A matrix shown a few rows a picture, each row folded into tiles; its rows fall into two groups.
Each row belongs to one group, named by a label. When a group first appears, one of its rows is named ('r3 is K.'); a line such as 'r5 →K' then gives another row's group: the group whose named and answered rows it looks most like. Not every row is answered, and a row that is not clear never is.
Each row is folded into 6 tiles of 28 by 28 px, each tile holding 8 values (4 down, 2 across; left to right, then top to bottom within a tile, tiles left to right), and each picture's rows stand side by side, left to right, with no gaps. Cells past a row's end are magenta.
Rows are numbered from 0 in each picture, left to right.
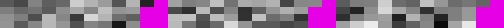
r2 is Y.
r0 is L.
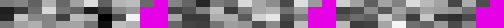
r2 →L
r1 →L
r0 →Y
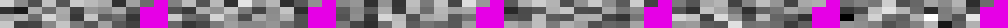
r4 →L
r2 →L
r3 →Y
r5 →Y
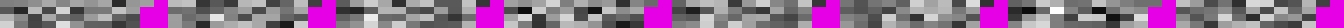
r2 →Y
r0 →L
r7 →L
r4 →Y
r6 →Y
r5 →L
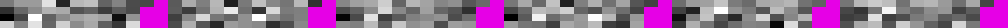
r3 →Y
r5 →Y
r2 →Y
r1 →Y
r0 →Y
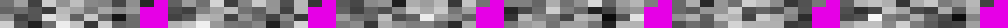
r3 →Y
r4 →L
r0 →L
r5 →Y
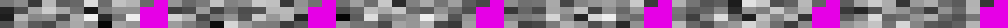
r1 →L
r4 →L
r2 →Y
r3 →L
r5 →Y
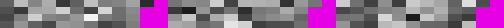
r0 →Y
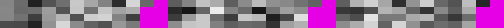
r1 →Y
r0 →L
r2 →Y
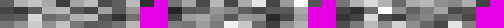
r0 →Y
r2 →Y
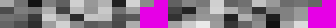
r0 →L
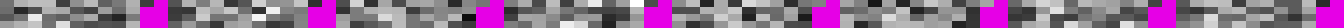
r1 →Y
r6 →Y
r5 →L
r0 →Y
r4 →L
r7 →Y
